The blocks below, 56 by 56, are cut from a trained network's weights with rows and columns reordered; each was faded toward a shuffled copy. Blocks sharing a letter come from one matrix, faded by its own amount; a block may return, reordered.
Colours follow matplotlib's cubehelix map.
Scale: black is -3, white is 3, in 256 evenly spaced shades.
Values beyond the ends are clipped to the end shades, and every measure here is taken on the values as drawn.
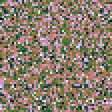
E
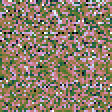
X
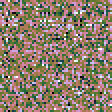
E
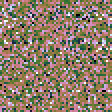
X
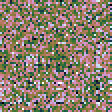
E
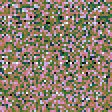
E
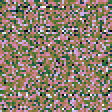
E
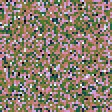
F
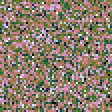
F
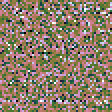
X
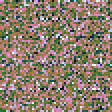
E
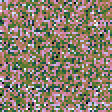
E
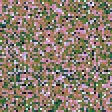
E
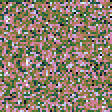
F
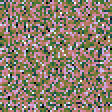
F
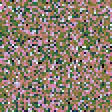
E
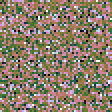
X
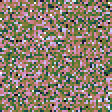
F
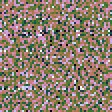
E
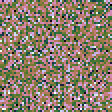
F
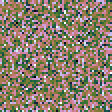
F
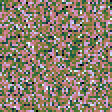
F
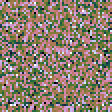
F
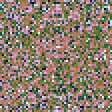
E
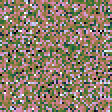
X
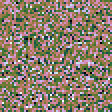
E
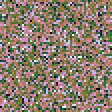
F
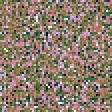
X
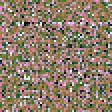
X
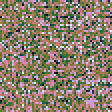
E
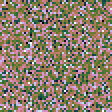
F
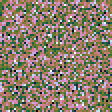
F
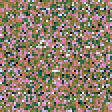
X
